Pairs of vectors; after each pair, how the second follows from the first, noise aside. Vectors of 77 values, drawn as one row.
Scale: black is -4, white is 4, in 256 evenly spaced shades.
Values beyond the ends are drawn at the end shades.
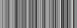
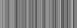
shrunk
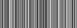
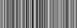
shuffled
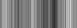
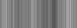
shrunk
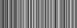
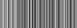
negated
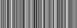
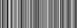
shuffled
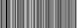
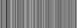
shrunk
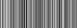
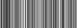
negated
